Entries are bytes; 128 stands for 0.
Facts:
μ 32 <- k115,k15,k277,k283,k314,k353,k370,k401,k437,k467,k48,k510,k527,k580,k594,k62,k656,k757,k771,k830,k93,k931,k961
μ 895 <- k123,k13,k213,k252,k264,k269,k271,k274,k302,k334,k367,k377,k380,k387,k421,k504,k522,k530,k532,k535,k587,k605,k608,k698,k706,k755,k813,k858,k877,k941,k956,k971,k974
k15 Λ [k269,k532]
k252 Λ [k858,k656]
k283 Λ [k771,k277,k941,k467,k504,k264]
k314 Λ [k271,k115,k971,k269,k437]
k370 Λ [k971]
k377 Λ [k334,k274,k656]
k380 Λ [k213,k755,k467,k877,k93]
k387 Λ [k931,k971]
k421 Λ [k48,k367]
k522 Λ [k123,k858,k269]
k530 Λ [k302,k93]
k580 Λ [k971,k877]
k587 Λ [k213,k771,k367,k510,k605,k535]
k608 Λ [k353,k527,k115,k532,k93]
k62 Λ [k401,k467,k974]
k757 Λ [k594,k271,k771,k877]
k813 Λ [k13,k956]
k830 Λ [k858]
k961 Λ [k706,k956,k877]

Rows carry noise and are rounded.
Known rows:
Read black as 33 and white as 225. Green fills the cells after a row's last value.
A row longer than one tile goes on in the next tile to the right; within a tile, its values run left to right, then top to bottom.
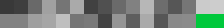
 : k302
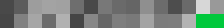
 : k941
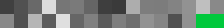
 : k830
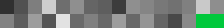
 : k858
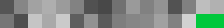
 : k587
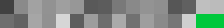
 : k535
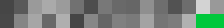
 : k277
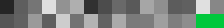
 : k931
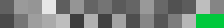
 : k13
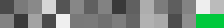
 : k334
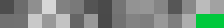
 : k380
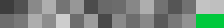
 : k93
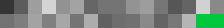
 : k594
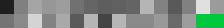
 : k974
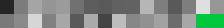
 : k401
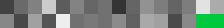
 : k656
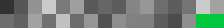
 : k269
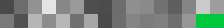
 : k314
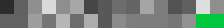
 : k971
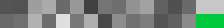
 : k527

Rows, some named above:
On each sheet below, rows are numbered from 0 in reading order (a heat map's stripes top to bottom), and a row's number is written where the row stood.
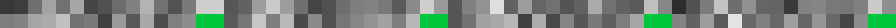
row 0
k302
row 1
k283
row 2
k956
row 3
k858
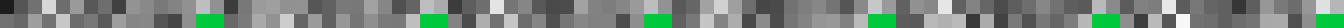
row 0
k123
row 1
k213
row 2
k522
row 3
k283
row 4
k813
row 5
k377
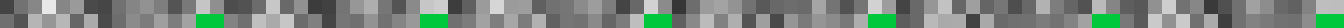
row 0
k580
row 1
k530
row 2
k594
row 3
k467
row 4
k706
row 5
k608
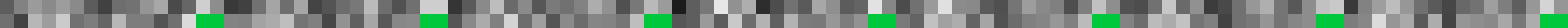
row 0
k48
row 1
k302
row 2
k755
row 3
k931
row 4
k757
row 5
k530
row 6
k62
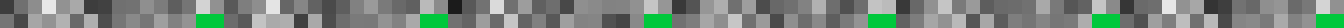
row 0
k370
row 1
k961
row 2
k123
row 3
k93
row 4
k877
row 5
k387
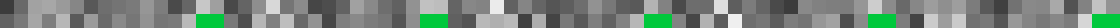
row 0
k771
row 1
k15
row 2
k813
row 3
k252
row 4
k421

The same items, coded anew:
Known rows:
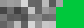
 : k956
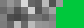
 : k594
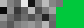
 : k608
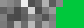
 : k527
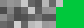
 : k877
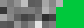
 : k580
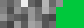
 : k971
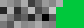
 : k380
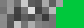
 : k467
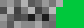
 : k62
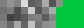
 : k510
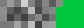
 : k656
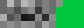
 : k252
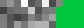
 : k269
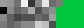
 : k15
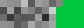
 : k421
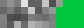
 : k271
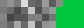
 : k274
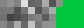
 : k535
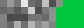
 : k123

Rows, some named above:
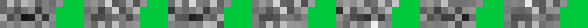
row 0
k252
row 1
k213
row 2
k522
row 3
k594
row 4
k757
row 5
k377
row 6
k931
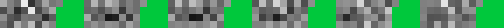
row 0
k93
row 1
k252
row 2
k830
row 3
k858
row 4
k367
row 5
k931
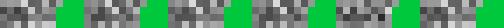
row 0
k956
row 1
k213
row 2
k706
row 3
k755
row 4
k587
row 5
k956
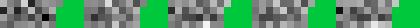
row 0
k530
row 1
k48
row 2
k757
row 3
k771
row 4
k961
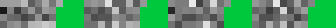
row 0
k813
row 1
k13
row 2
k314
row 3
k302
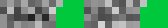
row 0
k283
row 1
k877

